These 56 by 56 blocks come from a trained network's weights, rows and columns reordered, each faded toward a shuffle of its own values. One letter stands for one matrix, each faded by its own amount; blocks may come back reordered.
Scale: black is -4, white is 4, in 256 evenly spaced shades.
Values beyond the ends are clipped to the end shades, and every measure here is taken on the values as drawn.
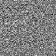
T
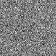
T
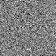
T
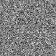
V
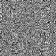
T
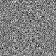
T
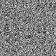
V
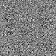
T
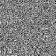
T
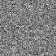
T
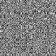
V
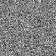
V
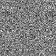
V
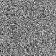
V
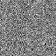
T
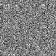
T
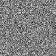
V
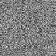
V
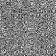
T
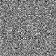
V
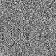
V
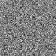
V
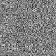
V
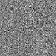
T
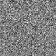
V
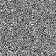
T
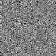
T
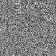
T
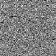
T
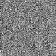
V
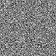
T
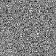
T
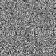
V
